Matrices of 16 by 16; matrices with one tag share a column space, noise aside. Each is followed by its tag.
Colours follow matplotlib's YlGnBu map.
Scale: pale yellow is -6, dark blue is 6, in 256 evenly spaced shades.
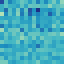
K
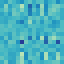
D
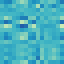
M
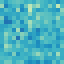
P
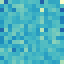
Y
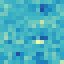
D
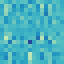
D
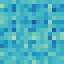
P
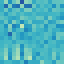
M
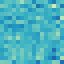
M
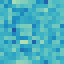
Y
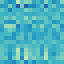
M
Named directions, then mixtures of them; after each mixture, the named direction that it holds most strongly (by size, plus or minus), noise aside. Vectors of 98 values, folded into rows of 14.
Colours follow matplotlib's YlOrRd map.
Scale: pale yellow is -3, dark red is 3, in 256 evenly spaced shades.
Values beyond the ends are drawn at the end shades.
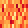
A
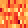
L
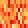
L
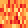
L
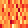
A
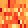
L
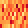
A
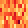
L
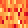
L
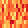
A
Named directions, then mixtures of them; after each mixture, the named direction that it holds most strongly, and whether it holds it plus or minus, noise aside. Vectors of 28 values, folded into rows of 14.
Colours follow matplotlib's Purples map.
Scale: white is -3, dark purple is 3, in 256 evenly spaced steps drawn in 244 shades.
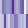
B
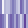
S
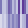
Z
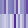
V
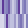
S, minus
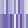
V, minus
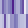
B, plus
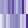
B, plus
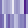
B, minus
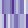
B, plus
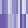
Z, minus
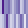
S, minus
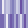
S, plus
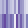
V, minus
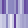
V, plus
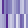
S, minus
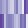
B, minus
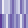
S, plus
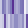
B, plus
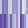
Z, minus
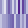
Z, plus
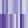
Z, minus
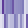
B, plus
